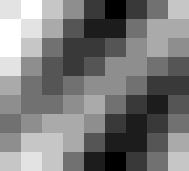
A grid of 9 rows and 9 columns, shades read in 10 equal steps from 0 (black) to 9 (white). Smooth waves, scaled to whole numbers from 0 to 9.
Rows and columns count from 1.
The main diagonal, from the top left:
8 8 4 2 5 4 1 3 7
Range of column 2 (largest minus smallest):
5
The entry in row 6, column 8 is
1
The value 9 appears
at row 1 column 2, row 2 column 1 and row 3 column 1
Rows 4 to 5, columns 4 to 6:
2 3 5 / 4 5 5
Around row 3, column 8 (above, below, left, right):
6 4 5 5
